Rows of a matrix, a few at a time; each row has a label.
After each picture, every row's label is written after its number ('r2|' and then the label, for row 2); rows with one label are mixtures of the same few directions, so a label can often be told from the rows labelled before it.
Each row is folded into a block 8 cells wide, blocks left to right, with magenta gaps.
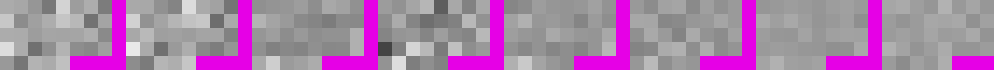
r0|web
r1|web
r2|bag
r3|web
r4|bag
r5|web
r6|bag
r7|web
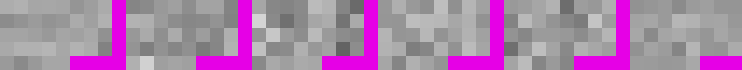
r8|bag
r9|bag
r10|web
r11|web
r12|web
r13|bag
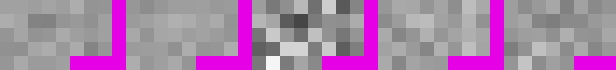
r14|web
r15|bag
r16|web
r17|web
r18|web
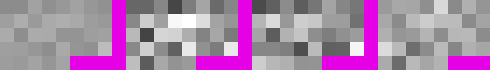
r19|bag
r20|bag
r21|bag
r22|web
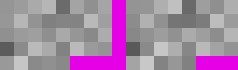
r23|web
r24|web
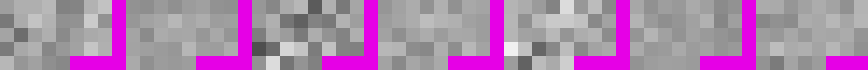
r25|web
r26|bag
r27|web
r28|web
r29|web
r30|web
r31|bag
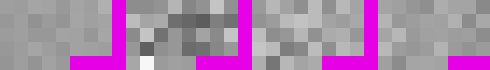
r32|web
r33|bag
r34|web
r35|web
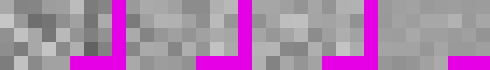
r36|web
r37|web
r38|web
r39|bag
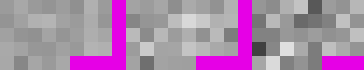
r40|web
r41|bag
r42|web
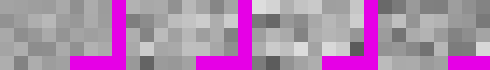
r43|web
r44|bag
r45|bag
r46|bag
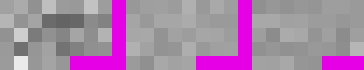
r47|bag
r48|web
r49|bag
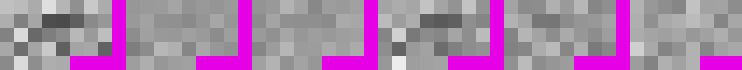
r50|bag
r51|web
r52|web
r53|bag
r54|web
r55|web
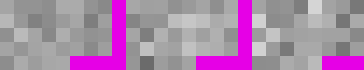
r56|web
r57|bag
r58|web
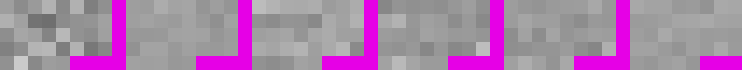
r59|web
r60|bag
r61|bag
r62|bag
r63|bag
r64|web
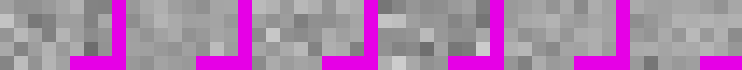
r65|web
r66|web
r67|bag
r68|bag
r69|web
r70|bag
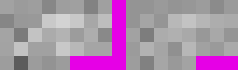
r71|bag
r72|bag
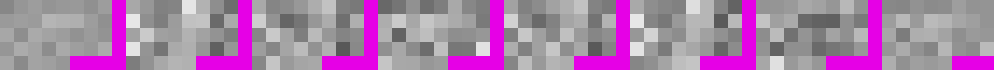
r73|bag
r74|web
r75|web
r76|bag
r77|web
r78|web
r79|bag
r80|bag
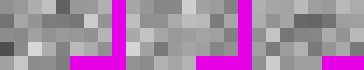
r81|web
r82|web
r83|bag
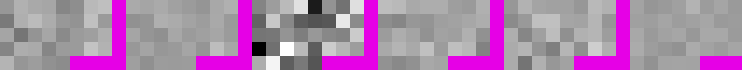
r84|web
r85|web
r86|web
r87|bag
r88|web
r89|web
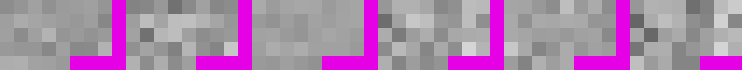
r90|bag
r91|bag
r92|bag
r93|web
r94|web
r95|web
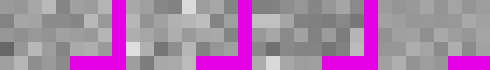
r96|web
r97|web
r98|bag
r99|web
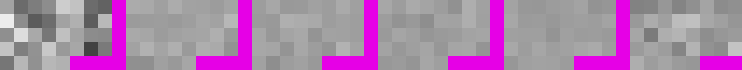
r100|web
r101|bag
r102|web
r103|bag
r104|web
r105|bag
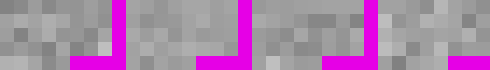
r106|bag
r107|bag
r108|bag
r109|web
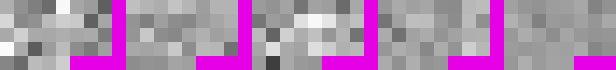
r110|web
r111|bag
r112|bag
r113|web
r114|web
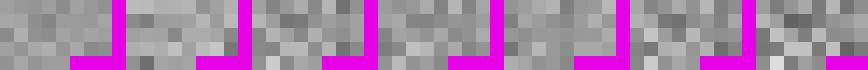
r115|web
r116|bag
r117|web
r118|web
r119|web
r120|web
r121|web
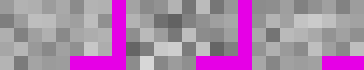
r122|web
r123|web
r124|bag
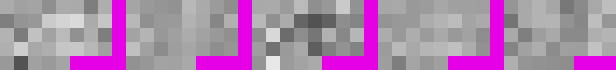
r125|bag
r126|web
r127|bag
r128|bag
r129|web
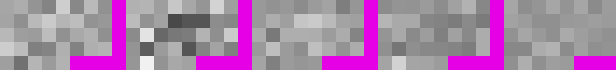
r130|web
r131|bag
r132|bag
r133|bag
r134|web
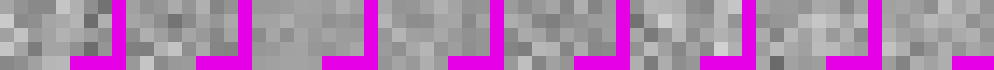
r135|web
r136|web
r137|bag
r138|web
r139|web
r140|web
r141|bag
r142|web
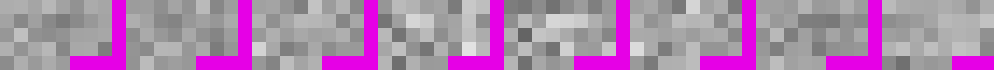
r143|bag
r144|web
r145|web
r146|web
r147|bag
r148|web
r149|bag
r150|bag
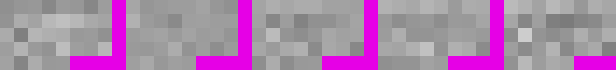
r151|bag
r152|web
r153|bag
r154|bag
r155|bag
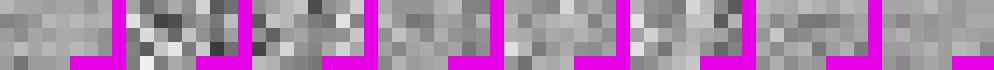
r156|bag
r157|web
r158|web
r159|web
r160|web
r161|web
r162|bag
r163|bag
